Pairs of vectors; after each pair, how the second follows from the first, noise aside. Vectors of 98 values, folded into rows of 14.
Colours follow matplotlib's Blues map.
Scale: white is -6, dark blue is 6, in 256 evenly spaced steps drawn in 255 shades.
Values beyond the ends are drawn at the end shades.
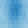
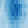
scaled up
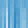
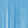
shrunk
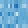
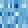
scaled up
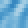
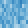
shuffled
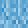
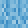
negated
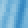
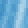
negated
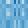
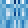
scaled up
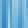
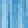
negated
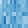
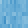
shrunk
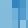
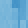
shrunk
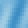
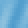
shrunk
